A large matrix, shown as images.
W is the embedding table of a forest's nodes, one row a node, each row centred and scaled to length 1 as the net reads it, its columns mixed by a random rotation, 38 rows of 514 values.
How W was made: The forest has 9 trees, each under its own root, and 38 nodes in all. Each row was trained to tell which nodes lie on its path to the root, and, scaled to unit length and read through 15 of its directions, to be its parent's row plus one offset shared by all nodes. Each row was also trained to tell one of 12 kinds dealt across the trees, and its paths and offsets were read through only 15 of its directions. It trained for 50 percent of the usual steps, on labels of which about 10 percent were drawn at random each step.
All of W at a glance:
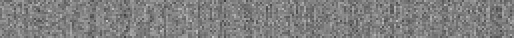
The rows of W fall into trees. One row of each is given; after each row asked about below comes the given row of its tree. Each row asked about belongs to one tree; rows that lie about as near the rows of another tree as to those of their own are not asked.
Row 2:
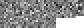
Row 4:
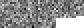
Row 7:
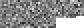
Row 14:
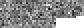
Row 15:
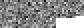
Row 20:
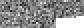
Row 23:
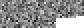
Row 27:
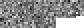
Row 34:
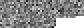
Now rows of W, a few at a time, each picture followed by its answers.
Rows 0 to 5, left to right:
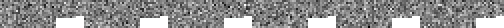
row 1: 20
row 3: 15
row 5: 4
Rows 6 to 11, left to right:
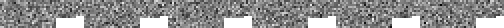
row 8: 27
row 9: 27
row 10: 15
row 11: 7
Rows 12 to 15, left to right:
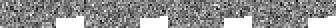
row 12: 4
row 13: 15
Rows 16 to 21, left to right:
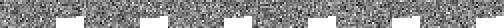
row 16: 27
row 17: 27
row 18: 14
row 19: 7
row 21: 14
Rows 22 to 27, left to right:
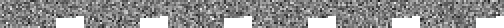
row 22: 7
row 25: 15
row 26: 4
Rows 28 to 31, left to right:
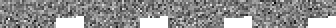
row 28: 23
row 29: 4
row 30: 27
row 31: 20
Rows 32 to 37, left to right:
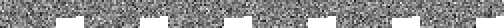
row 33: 23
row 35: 23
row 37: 15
